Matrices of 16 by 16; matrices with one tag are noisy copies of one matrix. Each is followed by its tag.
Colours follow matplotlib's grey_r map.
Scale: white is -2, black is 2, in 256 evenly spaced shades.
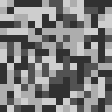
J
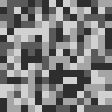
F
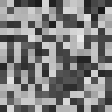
J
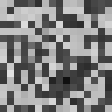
J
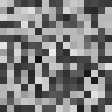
J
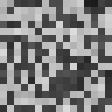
J
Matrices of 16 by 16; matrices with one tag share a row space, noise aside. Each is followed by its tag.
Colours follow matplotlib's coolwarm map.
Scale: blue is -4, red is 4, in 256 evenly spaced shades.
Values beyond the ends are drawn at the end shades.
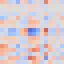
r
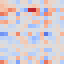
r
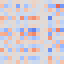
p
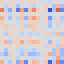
p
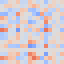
r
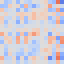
p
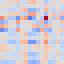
r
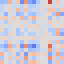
p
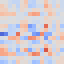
r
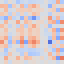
p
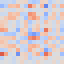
r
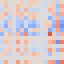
p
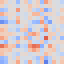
r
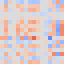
p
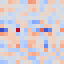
r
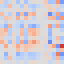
p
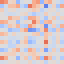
r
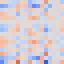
r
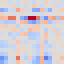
r
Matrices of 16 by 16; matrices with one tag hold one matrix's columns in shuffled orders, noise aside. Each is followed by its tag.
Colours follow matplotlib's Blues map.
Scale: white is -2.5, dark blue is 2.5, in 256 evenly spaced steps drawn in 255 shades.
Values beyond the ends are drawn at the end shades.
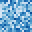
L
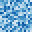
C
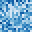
L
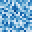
C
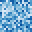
L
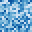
L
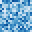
L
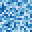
C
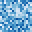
L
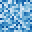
L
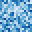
L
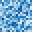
C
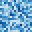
C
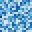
C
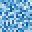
C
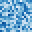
C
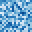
C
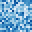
L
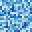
C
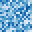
C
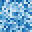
L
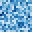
C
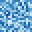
C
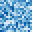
C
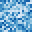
L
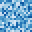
C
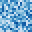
C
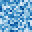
C
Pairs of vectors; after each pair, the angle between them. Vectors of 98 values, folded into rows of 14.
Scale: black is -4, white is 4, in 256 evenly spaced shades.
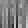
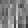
nearly opposite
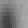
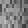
partly opposed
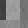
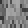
partly aligned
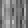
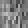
partly aligned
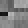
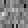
partly opposed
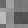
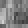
nearly parallel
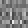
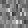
partly aligned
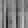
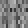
partly aligned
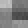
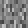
orthogonal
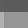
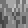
partly opposed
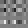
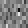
partly opposed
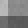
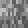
partly aligned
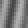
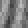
nearly parallel
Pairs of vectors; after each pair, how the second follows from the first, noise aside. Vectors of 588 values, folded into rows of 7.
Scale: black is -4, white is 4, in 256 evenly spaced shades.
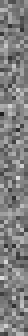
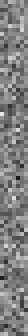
negated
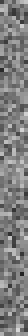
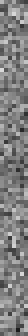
negated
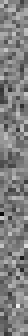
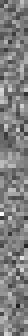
negated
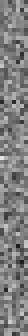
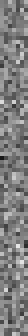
negated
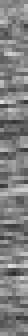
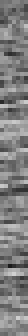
negated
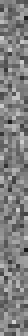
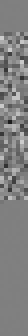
partly zeroed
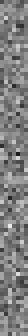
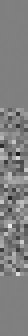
partly zeroed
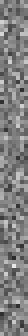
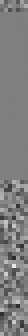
partly zeroed
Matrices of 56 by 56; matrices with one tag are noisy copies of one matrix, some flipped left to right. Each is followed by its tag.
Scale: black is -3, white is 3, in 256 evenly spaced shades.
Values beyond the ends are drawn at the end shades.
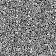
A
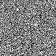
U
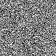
U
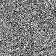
U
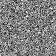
A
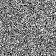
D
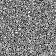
A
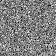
A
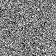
U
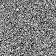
U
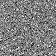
U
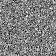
A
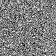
U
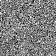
D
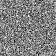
A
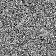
D
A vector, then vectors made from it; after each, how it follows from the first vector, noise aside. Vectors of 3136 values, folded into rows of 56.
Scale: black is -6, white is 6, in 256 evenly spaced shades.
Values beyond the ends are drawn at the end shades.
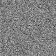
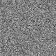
copied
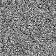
scaled up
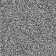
copied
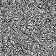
scaled up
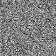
scaled up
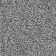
copied
